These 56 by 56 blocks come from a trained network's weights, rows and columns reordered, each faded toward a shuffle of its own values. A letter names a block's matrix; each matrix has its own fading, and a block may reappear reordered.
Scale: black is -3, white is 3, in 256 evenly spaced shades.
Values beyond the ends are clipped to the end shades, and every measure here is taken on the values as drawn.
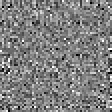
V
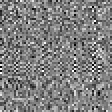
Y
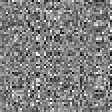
Y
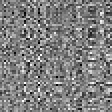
Y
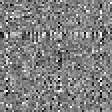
V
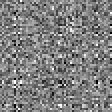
Y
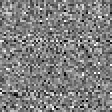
V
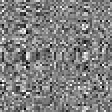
Y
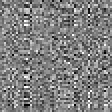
Y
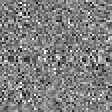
V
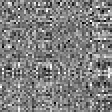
Y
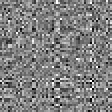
Y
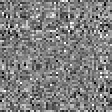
V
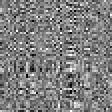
Y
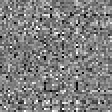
V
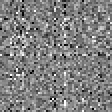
V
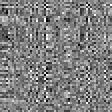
Y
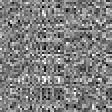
Y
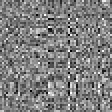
Y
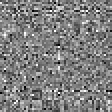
V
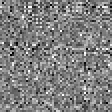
V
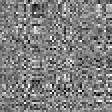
Y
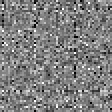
V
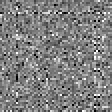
V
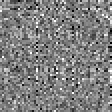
V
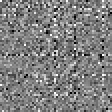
V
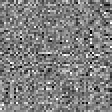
V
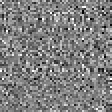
V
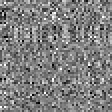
V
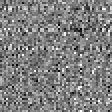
V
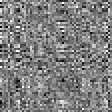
Y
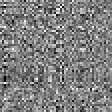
Y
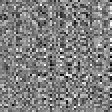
Y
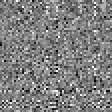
V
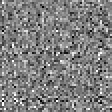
V
